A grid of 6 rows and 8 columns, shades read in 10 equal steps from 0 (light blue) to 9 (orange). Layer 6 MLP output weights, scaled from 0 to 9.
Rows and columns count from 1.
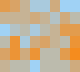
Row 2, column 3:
4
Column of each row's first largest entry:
1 4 7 2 8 8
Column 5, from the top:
1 4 3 6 3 3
